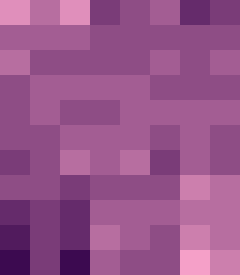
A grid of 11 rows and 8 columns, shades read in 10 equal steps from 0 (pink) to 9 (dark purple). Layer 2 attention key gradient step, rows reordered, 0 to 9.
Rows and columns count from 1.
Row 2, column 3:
4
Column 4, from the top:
6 5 5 4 5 4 4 5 4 3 4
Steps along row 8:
same up down same same down up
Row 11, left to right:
9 6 9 4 5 5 0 2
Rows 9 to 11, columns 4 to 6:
4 4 4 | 3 4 5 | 4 5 5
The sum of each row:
33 37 36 36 35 36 36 36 38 38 40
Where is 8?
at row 10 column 1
